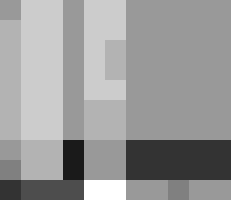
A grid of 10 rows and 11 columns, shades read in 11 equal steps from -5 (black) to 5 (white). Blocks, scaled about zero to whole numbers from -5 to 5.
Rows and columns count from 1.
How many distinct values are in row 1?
2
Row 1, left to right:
1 3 3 1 3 3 1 1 1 1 1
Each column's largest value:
2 3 3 1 5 5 1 1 1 1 1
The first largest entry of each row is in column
2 2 2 2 2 2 2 2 2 5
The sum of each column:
11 23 23 -3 26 24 2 2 1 2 2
